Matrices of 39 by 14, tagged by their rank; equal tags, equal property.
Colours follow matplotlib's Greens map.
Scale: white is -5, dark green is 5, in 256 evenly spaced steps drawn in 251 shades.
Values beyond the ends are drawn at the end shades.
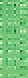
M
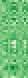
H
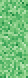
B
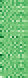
H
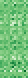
H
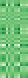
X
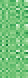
M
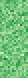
B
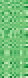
M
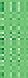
X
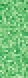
B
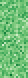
B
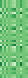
X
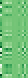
X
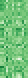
H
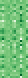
M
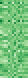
H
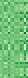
M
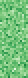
B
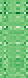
M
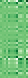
X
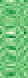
M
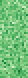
B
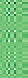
X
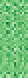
H
